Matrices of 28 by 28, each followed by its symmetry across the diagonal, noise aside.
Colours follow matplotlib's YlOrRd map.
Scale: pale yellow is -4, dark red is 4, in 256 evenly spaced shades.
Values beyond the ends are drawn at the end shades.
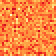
neither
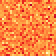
neither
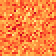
antisymmetric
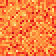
symmetric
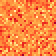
symmetric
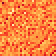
symmetric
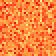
neither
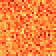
neither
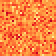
antisymmetric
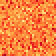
neither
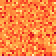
antisymmetric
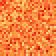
symmetric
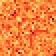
symmetric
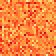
antisymmetric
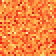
neither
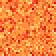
antisymmetric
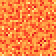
symmetric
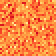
neither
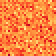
antisymmetric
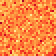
symmetric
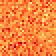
antisymmetric
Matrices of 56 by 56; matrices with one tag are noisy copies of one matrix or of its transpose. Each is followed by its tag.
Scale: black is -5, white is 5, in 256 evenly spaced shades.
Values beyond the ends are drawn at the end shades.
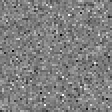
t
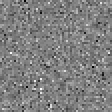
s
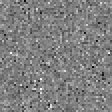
s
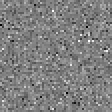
s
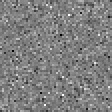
t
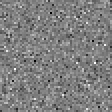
t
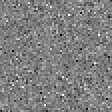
t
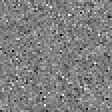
t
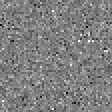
s
